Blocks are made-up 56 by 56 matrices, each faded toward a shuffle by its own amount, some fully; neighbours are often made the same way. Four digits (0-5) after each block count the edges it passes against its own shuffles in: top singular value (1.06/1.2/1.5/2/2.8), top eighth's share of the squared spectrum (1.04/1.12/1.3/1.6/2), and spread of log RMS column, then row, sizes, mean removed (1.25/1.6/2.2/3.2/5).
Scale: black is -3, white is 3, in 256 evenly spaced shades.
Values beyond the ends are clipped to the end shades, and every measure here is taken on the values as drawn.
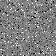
0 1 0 0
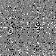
2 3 2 2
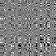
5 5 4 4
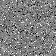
0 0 0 0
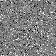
2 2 0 0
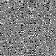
3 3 1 1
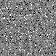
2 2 0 0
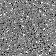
1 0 0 0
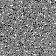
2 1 0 0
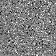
0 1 0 0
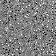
1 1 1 0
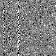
2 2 3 0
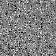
1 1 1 0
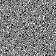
1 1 1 0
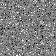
0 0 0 0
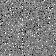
1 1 0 0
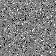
0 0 1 0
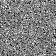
0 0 0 0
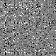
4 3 1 1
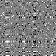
4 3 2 2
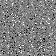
2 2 0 0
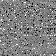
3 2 1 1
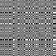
5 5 4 4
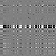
5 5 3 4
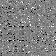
3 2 0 1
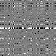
5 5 2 3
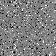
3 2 0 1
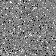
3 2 0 0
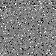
2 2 0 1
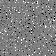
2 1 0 0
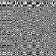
5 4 2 3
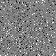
3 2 0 1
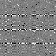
5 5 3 3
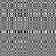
5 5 4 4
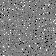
0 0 0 0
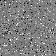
2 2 0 0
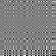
5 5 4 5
